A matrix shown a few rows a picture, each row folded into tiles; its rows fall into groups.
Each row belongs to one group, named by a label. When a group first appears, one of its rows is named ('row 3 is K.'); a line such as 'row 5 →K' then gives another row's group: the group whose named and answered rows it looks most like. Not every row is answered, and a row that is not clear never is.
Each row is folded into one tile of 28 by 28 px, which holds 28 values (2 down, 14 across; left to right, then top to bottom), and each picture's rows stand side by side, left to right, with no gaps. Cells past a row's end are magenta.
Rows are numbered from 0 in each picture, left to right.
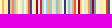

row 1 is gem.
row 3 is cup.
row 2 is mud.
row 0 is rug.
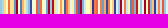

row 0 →cup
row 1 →gem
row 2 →rug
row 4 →gem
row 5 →cup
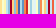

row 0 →rug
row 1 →gem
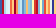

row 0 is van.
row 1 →cup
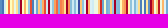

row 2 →rug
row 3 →van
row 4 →van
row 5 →mud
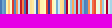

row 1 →mud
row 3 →cup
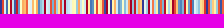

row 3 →mud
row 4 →mud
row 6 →cup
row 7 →cup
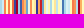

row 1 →rug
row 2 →mud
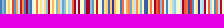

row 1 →gem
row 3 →van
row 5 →mud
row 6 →mud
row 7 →gem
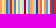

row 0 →rug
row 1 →van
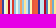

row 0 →gem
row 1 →cup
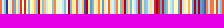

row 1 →rug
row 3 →van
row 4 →rug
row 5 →mud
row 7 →van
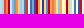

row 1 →gem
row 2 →rug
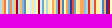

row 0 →van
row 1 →rug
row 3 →rug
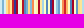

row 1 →rug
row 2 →cup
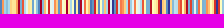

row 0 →mud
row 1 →gem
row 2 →rug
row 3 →rug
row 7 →mud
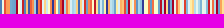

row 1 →van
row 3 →rug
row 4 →cup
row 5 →gem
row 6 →cup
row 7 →gem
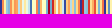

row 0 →van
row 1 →gem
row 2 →van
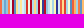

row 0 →gem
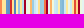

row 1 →mud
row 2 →mud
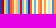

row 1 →van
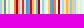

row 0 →mud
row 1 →van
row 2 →van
